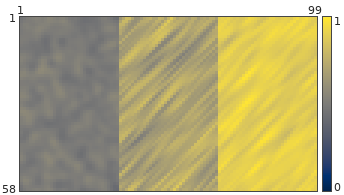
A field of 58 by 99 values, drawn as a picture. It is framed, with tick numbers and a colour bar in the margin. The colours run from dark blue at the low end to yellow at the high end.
The table splits into one row of 3 panels. Panel 1,1: middling, blotchy, faint in contrast. Panel 1,2: high, slanting up to the right. Panel 1,3: very high, slanting up to the right, faint in contrast.
